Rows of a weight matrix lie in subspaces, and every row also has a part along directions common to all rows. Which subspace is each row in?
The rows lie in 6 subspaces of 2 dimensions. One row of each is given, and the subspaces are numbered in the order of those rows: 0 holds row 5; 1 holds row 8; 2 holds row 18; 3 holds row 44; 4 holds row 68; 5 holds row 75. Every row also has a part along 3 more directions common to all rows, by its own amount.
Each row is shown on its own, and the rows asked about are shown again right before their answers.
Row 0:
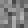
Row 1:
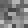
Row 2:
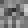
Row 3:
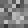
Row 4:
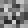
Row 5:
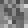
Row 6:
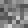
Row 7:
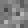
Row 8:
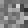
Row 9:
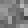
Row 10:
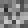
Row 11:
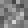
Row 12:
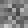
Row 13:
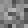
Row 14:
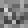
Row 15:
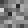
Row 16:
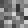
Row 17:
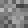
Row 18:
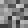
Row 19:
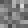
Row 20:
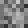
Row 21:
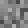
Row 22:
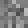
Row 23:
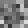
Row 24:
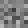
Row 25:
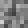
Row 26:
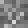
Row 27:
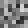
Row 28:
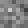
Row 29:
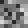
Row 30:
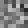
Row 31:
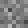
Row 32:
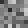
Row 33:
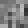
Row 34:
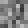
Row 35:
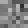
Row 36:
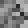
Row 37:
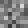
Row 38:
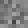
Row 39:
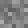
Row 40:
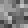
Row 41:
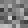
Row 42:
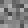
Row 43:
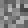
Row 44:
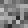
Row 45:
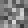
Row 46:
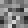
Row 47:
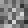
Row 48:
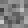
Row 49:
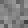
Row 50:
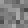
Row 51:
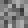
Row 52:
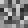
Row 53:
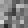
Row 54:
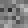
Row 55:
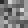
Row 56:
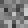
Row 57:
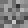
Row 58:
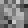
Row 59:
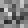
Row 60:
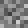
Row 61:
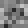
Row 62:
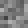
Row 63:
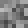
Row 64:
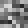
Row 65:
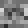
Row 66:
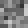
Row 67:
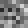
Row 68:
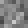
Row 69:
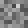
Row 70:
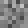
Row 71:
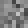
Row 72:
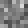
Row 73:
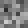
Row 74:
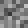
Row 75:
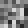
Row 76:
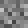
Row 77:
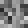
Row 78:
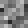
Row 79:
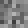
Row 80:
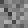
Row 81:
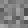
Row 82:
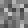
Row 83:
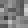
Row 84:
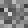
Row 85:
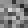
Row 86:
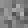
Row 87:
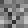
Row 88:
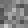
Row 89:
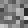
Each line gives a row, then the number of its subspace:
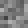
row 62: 5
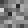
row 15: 5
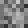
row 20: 0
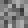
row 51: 1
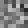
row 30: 1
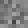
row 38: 2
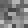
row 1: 3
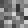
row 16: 2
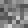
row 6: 3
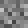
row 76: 3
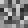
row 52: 3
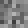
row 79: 2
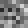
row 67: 0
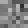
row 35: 5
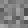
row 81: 2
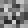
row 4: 1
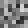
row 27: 1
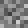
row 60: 2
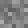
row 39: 3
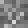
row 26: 4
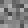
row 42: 0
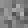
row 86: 3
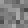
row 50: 3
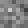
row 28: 0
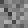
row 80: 4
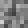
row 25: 2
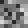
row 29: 4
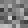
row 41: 2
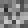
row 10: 1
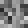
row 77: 3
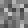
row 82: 0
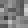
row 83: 5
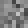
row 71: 1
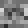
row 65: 2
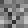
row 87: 4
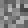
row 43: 1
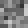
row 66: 5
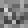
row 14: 1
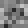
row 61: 2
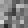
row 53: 2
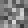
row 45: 5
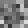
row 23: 4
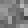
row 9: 3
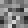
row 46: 4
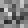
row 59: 1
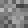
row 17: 0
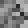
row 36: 1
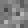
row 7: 1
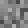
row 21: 3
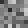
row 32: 4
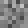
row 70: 1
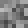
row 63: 0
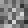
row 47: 4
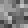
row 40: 3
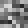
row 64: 0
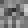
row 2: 2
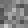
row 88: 2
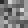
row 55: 4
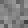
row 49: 4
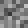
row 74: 2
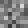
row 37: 5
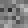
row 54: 0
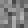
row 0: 2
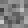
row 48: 4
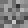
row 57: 1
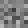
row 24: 2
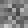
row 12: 0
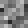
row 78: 5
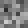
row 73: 1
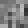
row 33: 5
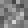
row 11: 4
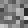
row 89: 2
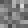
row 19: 5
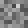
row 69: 1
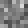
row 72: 5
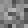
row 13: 3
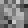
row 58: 0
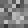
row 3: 0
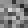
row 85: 0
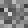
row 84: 3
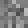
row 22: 1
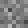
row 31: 4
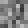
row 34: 5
